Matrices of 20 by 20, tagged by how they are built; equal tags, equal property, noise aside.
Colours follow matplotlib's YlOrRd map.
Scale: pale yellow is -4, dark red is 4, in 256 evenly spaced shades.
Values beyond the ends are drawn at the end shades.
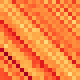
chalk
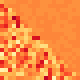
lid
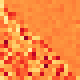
lid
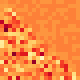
lid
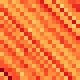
chalk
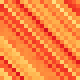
chalk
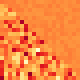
lid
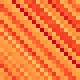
chalk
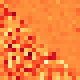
lid
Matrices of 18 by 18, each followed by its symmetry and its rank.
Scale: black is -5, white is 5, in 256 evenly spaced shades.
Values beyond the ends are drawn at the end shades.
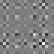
symmetric, rank two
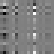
neither, rank one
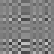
neither, rank one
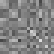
symmetric, rank three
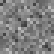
symmetric, full rank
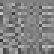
neither, rank three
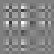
symmetric, rank one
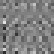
neither, rank three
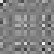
symmetric, rank two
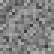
symmetric, full rank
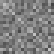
symmetric, rank three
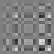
symmetric, rank one
